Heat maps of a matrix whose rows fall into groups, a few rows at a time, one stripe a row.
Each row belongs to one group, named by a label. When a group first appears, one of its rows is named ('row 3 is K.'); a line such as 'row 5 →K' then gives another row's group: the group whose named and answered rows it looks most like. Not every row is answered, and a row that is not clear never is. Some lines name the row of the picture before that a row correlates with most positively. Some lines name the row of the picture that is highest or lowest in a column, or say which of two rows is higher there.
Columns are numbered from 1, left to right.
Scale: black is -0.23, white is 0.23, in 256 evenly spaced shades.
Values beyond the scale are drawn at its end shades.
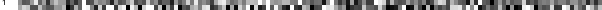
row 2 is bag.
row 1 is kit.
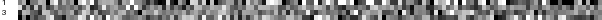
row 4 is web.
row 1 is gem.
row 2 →kit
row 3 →bag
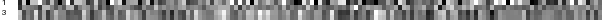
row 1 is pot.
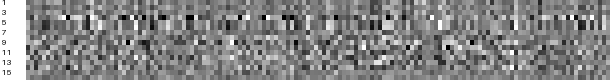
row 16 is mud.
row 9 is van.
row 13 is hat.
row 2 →mud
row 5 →mud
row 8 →kit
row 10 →bag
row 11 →pot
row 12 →kit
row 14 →pot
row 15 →van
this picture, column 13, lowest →9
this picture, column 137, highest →4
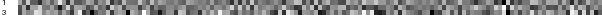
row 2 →pot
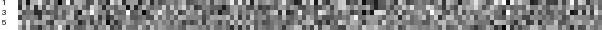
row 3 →mud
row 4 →bag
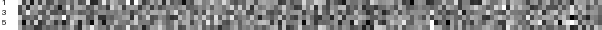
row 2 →pot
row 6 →mud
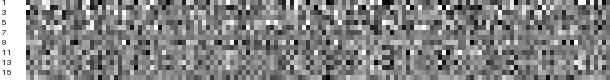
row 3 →web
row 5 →kit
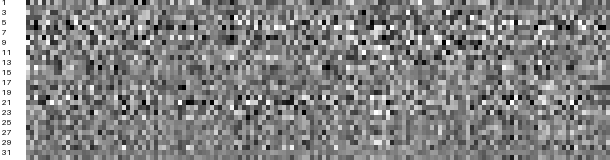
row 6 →gem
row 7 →hat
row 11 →bag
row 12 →kit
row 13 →hat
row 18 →gem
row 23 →hat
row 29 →hat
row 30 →van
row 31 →gem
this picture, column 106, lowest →11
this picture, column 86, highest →9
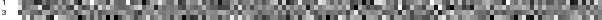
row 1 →mud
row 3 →bag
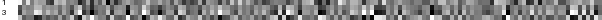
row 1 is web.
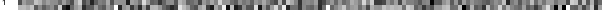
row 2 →van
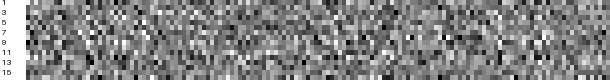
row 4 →web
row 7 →gem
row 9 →web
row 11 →kit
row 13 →hat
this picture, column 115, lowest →11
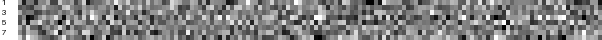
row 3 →mud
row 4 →web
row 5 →pot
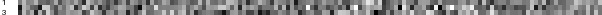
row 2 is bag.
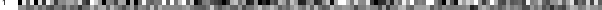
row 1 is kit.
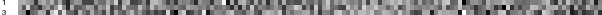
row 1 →van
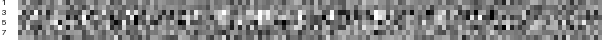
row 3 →kit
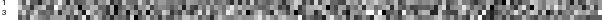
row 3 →hat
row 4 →kit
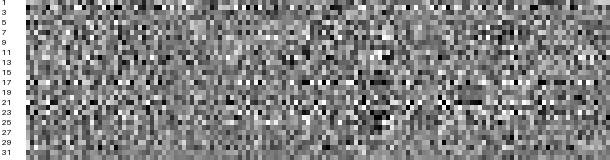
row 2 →bag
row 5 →web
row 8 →kit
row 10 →pot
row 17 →pot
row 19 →web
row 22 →bag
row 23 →pot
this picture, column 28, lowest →12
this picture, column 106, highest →21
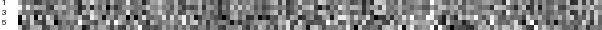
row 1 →mud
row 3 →mud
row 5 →web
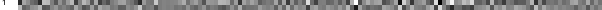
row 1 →bag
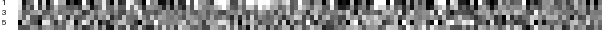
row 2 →kit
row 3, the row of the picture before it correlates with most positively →2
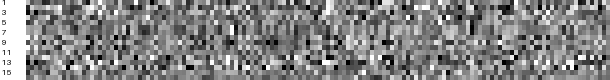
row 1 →mud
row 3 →web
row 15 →bag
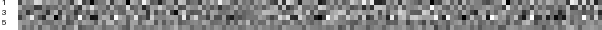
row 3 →gem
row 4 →web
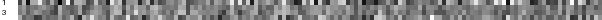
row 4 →mud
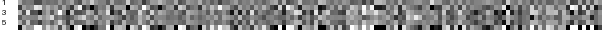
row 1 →mud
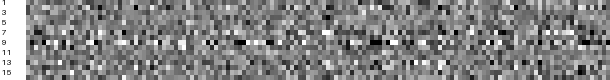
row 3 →bag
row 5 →van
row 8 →mud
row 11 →kit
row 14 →mud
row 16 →web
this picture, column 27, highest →1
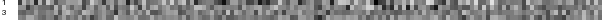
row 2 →hat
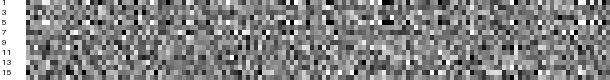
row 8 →van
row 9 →bag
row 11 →mud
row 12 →van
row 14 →pot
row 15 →gem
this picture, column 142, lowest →2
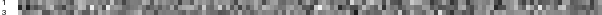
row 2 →web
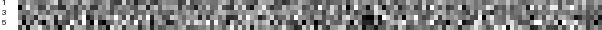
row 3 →kit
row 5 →gem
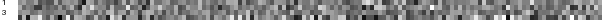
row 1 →hat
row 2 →mud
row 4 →pot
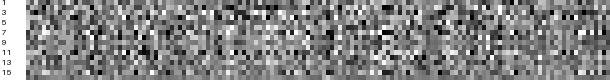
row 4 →van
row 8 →kit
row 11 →van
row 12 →hat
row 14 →hat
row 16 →web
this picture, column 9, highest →11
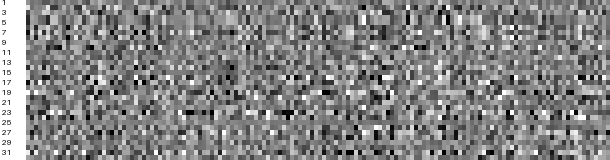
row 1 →mud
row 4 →bag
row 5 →bag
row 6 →pot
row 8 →pot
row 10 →hat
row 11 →bag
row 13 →mud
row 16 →mud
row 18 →hat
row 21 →mud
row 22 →bag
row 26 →hat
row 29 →van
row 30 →pot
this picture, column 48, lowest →20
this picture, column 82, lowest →31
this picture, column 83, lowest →26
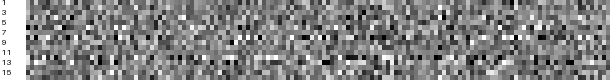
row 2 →mud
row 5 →hat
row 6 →web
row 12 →kit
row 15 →gem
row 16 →mud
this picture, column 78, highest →6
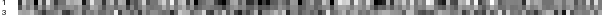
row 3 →van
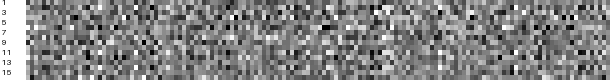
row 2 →mud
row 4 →van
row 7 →bag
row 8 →kit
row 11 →mud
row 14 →mud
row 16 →gem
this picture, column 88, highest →3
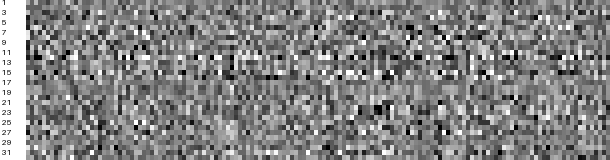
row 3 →mud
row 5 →web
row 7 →kit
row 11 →pot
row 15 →gem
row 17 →web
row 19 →van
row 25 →kit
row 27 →bag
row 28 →kit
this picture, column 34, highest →15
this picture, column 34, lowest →11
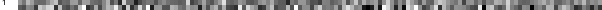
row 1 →van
